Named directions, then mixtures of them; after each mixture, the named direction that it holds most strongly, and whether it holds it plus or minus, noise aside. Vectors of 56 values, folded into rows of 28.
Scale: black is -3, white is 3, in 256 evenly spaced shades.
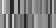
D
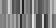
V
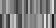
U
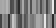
U, plus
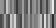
U, plus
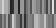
D, plus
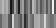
D, plus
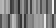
U, plus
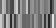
U, minus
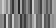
D, plus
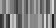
U, plus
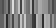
V, minus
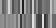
V, plus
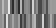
V, plus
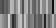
U, minus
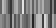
V, minus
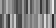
U, plus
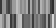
U, minus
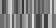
V, plus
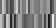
U, minus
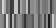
D, plus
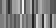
V, minus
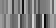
V, plus
